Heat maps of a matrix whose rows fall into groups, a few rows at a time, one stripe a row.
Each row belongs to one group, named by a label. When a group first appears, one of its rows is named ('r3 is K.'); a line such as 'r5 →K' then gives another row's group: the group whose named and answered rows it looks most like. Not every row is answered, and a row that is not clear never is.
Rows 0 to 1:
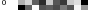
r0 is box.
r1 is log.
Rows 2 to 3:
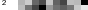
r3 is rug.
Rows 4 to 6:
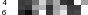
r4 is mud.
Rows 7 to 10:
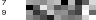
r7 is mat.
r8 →log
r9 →mud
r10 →rug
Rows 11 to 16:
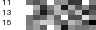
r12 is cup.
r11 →mud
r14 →mud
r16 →mat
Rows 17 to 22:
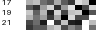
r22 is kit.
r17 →box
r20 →mat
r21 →mud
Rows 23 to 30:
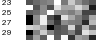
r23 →kit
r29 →log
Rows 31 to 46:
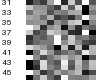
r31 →kit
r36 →cup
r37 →mud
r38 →kit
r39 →kit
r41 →log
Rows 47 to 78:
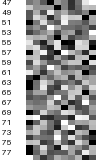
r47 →rug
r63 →log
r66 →kit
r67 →mud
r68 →mat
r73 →box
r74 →kit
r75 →box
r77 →log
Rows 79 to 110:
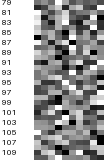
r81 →cup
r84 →mud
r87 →cup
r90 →rug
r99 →rug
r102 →kit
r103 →mat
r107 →mud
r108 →rug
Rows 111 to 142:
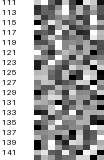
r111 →box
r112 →kit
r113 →kit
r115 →log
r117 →mud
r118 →log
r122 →mat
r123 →log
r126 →box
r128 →mud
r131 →rug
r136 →log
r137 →mat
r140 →log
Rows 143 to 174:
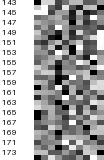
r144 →box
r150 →rug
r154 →mud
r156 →rug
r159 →rug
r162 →kit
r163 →rug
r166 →log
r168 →log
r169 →rug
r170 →kit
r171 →kit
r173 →box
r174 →log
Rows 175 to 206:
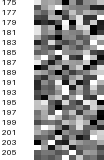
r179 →kit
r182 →rug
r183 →log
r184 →rug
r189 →rug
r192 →kit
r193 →kit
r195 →box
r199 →kit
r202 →mud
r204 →cup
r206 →kit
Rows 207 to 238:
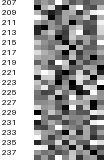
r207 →mat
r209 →rug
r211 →mat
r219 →mat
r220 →box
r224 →box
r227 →kit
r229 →log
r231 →log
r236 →cup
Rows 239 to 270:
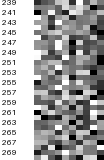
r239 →kit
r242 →cup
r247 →mat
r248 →mat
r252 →mat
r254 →cup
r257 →box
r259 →mud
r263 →mat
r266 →mat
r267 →box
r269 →kit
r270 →box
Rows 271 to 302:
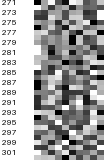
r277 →box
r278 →mat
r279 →mat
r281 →cup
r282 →box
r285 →mud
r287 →log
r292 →kit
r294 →log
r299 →cup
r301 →cup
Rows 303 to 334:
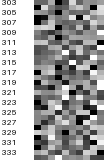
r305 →rug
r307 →log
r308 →rug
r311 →box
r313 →kit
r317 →log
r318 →rug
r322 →kit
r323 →log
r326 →mud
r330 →log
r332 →log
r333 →box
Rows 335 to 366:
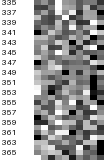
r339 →mud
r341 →log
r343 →mat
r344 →box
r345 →mat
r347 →log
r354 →kit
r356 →mud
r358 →log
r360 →box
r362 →log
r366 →cup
